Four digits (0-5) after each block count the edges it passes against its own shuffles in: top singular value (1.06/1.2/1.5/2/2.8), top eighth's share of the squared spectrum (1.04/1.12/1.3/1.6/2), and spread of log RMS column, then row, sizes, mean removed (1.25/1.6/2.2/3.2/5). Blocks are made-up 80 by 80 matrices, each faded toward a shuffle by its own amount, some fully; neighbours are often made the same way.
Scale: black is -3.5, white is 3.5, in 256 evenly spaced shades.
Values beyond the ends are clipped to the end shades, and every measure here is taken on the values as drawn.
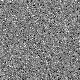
0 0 0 0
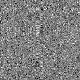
3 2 1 0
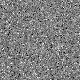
2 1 0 0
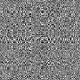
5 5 3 3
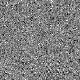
3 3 1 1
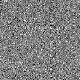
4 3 2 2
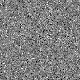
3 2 0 0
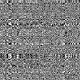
4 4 3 3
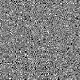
4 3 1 2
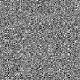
4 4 2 2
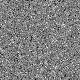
1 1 0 0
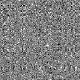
4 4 2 2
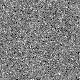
0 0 0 0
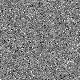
0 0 0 0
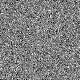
2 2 0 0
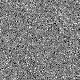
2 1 0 0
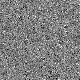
0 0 0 0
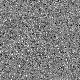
1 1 0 0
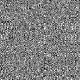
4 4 2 2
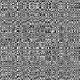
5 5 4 4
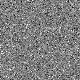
2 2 0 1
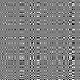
5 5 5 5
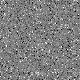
3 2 1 0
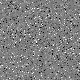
0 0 0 0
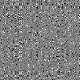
4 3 2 2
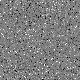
0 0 0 0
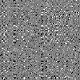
4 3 2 2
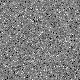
0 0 0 0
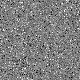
1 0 0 0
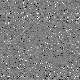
3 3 1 1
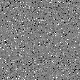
3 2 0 1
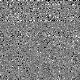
2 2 2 3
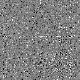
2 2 2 2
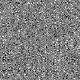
3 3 1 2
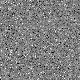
2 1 0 0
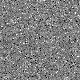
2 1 0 0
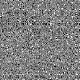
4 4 2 2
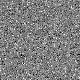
2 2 0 0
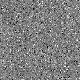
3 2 0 1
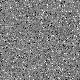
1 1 0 0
